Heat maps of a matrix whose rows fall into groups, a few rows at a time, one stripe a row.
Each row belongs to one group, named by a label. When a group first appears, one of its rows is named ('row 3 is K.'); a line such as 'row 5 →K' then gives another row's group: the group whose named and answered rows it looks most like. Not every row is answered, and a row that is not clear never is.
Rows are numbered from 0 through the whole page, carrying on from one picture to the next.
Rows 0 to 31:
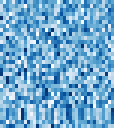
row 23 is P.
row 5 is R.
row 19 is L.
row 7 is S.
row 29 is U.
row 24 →R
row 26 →P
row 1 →S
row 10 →P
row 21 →S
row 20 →L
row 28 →U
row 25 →L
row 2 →R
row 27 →U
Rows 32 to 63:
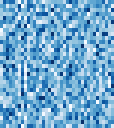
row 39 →S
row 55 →U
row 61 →S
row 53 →S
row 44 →L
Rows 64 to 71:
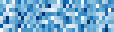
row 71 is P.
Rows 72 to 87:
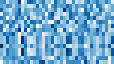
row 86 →L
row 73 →P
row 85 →U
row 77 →L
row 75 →S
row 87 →S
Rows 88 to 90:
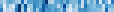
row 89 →R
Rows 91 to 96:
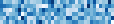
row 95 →U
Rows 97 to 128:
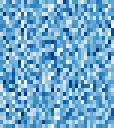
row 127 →R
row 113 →P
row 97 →R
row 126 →R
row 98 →L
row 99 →P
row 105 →S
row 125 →U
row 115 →L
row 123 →L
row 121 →S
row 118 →S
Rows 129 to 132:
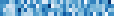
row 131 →R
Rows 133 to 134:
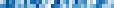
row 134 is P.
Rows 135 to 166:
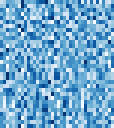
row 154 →L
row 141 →R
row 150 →S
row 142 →U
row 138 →S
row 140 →L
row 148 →P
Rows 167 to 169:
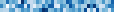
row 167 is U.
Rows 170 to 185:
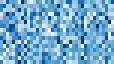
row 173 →L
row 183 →R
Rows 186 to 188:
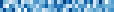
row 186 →P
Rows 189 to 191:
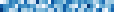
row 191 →P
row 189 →P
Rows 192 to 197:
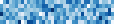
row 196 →L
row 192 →S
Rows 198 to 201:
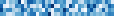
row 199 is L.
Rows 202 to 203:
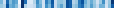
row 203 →U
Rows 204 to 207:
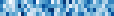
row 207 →U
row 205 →R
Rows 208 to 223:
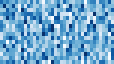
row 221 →S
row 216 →S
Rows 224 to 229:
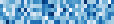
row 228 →S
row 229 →L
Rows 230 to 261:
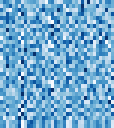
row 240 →P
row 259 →R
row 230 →S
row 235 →L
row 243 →L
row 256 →U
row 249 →U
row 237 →L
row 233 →U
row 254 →S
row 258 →U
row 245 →U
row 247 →S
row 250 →L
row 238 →S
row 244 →S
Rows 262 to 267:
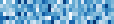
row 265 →R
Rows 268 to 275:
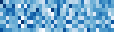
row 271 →L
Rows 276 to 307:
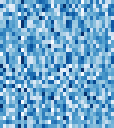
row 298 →R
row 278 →R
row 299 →S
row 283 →S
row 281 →U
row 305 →R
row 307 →R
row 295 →L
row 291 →U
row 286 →L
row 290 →U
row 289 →S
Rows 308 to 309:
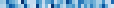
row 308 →U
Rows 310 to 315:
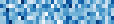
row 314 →U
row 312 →L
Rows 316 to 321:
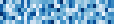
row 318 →R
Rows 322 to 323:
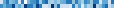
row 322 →S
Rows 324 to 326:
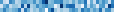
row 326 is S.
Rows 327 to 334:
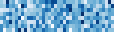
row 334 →R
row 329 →P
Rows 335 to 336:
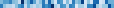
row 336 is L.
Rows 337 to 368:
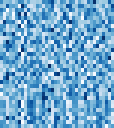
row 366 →L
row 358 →S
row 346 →P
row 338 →U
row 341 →R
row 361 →S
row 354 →R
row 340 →R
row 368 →P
